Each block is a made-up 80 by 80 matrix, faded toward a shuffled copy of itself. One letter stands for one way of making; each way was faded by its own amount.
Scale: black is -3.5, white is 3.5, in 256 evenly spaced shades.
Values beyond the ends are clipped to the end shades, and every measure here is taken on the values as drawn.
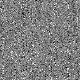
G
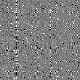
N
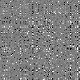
N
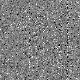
G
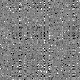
N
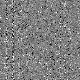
G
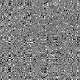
N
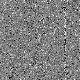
G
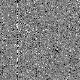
G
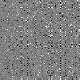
N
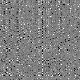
N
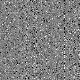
G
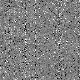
G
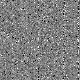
G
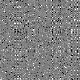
N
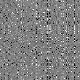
N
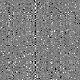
N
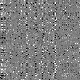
N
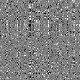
N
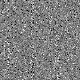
G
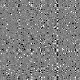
N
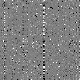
N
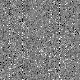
G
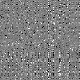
N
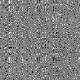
N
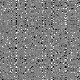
N
